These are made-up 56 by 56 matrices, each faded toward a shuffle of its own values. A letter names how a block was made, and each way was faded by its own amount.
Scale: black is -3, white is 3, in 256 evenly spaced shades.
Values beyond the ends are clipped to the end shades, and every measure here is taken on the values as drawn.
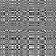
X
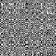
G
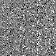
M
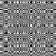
X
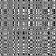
X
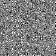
M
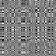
X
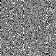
M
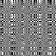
X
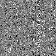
M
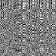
G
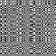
X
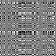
X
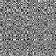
G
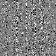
M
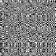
G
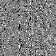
M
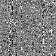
M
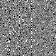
M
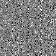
M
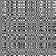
X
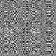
G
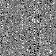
M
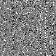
M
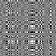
X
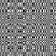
X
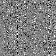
M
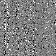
M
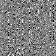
M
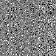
M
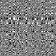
G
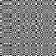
X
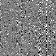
M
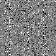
M
